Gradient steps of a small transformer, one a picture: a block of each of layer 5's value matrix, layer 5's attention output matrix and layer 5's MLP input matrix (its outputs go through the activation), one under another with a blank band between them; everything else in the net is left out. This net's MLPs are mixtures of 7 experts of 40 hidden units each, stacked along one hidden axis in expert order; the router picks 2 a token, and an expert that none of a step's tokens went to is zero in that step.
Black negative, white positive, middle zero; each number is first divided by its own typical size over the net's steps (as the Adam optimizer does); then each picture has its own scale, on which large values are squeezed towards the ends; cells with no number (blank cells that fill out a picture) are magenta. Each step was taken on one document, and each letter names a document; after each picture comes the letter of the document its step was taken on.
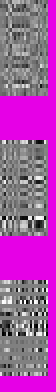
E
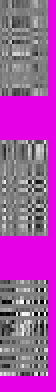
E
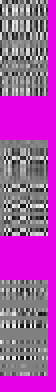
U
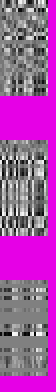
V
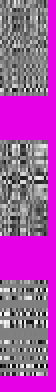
U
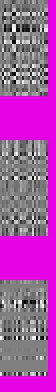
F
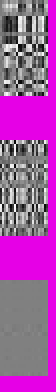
V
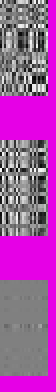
V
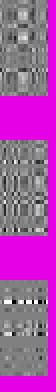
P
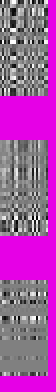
F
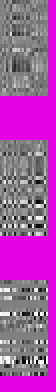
E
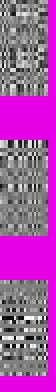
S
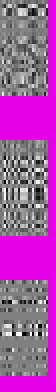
P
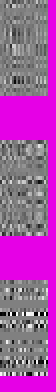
E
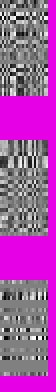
S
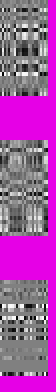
S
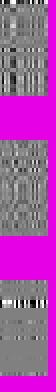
F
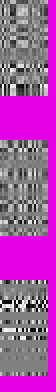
S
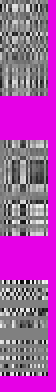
U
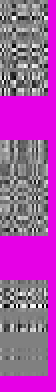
F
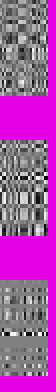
P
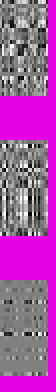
P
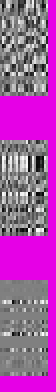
V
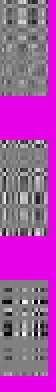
P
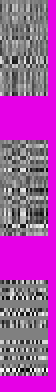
U
